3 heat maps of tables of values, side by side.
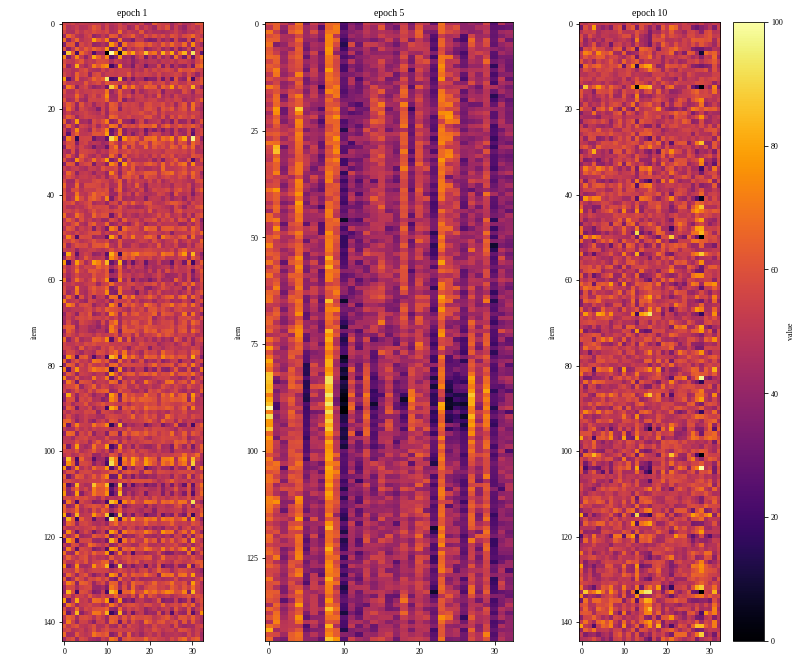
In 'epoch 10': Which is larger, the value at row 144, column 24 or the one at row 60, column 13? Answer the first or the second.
the second
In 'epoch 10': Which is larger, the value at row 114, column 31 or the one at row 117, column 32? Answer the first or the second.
the first
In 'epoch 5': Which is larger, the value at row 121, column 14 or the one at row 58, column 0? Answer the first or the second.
the second
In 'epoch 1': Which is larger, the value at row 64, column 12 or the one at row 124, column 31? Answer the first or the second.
the first
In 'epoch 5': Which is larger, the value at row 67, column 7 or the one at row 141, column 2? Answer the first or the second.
the second
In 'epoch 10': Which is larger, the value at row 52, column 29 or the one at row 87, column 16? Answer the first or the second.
the second
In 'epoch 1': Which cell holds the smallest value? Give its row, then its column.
7, 10
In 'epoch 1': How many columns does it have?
33
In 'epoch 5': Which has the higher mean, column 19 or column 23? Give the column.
23
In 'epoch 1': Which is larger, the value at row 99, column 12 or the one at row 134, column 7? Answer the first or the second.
the second
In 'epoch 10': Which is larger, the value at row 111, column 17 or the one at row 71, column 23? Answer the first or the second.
the second
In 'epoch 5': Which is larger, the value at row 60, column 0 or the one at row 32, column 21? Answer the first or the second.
the first
